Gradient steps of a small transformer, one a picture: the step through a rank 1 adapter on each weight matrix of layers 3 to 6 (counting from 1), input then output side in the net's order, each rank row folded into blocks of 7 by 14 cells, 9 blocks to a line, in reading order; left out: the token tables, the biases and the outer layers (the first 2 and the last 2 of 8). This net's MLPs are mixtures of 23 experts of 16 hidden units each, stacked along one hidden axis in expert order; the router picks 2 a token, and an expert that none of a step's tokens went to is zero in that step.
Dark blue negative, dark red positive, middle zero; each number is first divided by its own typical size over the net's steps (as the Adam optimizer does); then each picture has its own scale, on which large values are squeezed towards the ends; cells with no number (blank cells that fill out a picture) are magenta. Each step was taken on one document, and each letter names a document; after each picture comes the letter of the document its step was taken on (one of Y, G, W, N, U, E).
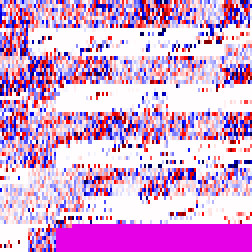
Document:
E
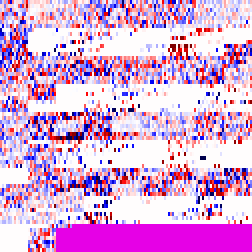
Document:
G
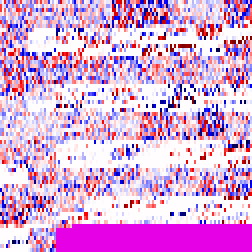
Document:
G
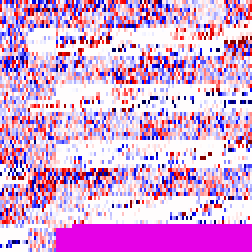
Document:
G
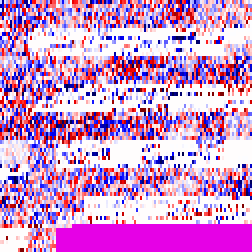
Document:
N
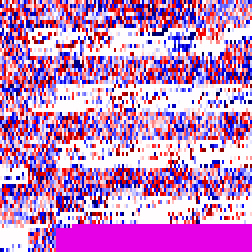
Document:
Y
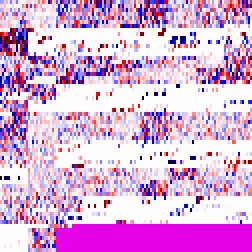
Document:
E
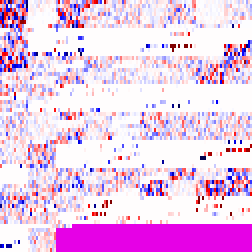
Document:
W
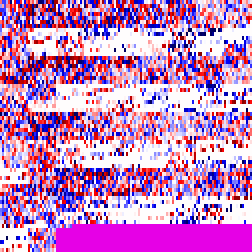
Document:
Y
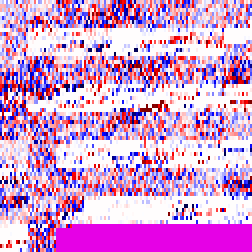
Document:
N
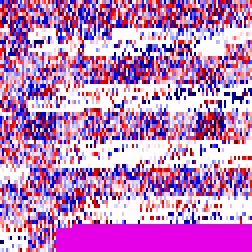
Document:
Y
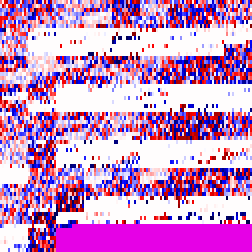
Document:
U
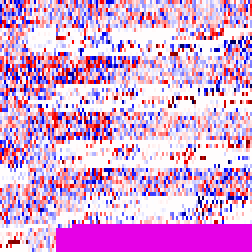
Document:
G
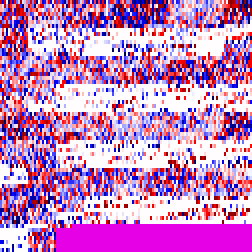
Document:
Y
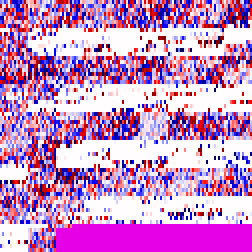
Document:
N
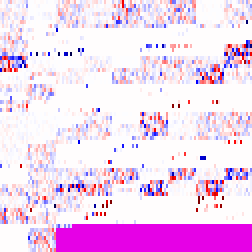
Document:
W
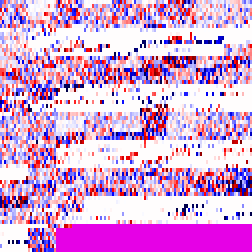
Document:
N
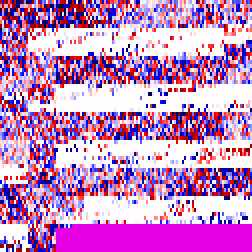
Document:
U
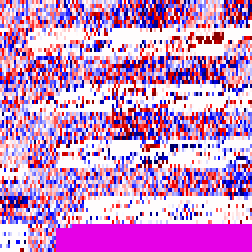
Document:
N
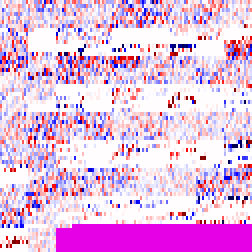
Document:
G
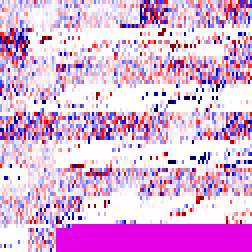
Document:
E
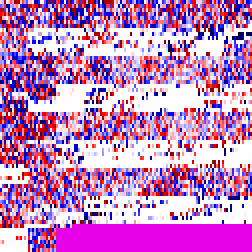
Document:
Y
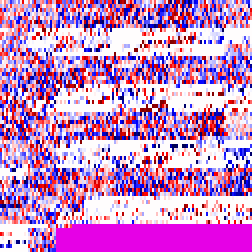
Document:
N
